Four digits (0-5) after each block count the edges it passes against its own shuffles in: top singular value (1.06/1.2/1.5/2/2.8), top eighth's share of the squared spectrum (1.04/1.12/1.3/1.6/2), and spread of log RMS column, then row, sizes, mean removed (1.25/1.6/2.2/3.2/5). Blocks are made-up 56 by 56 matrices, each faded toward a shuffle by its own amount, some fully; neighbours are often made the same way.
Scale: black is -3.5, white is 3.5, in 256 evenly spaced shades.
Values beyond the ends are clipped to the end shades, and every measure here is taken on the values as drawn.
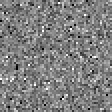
0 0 0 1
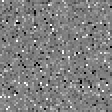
0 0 0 0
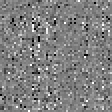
2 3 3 2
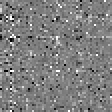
2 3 2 1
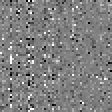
2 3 3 1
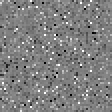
0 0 0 0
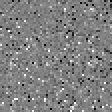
1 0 1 0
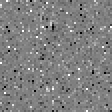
1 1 0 0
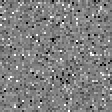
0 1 0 0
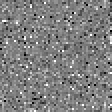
1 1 1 1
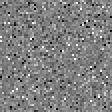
0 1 0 0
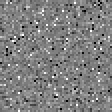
1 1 0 0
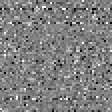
2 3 0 2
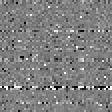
4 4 0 3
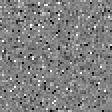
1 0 0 0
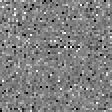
2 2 0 1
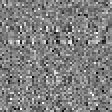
4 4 2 2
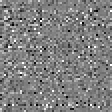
4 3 1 2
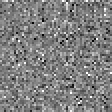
3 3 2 1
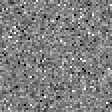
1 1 0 0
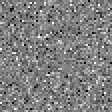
0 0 0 0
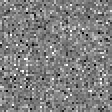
3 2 0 1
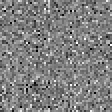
3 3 1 1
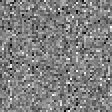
1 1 2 0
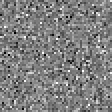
0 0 0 0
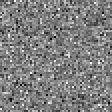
0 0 0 0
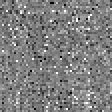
3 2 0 1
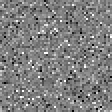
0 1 0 0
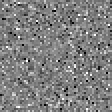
2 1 0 0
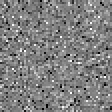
3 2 0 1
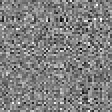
4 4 2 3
